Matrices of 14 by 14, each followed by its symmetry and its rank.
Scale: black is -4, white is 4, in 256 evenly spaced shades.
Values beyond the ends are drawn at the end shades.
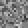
antisymmetric, full rank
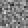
antisymmetric, full rank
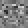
neither, rank three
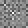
symmetric, rank three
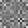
symmetric, rank three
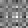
symmetric, rank one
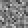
antisymmetric, full rank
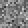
antisymmetric, full rank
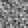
antisymmetric, full rank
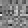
neither, rank three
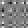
symmetric, rank one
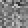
neither, rank three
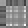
symmetric, rank one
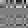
neither, rank one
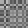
symmetric, rank one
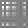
symmetric, rank one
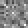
symmetric, rank three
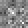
symmetric, rank three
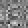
neither, rank three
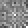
symmetric, rank three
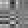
neither, rank one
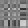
symmetric, rank one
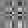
neither, rank one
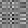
neither, rank one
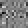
neither, rank three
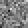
antisymmetric, full rank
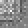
symmetric, rank three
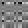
neither, rank one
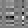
neither, rank one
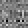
neither, rank three
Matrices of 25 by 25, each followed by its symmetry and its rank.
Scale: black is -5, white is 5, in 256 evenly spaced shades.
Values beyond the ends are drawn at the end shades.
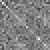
symmetric, rank five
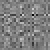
neither, rank three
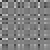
symmetric, rank one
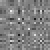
symmetric, rank three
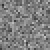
neither, full rank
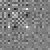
symmetric, rank three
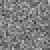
neither, full rank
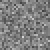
neither, full rank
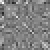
symmetric, rank five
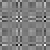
symmetric, rank one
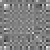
symmetric, rank three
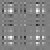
symmetric, rank one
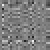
neither, rank three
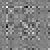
symmetric, rank three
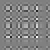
symmetric, rank one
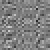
neither, rank three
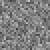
neither, full rank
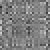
neither, rank three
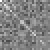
symmetric, rank five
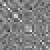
symmetric, rank five
